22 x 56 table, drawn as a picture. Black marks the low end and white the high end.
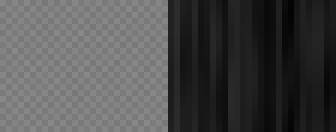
It is made of 1 by 2 panels. Panel 1,1: middling, checkered, faint in contrast. Panel 1,2: very low, streaked downward, faint in contrast.
